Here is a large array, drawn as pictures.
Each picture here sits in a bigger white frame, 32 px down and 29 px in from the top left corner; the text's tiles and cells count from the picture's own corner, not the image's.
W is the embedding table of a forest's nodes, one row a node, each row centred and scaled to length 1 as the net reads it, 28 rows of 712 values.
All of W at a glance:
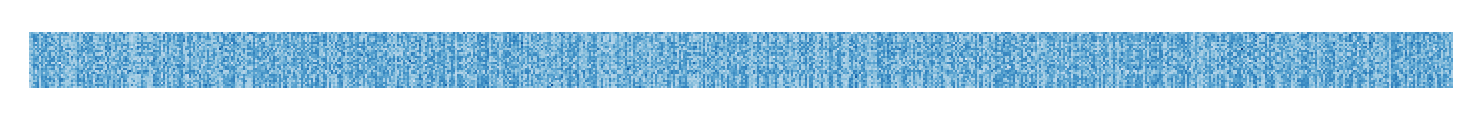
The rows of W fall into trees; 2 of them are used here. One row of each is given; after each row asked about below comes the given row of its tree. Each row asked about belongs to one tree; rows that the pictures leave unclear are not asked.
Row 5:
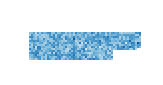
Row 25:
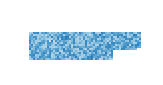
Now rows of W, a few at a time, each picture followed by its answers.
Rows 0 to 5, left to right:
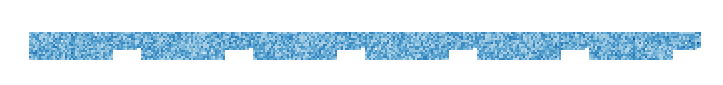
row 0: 5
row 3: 25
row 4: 25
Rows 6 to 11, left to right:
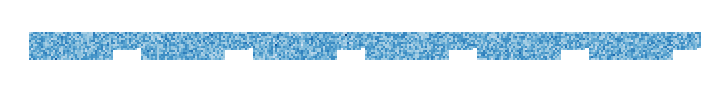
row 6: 25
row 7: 5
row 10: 5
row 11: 5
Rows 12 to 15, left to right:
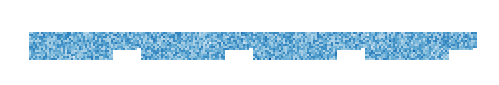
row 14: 25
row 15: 5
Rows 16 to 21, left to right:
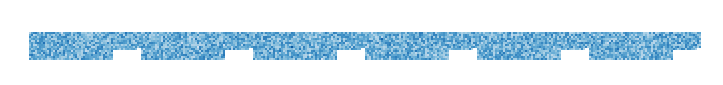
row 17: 25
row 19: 5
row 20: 5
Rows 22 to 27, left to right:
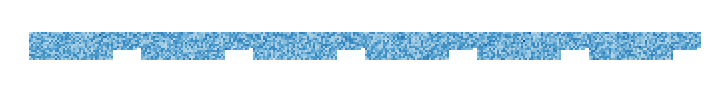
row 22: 25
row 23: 25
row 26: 25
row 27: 25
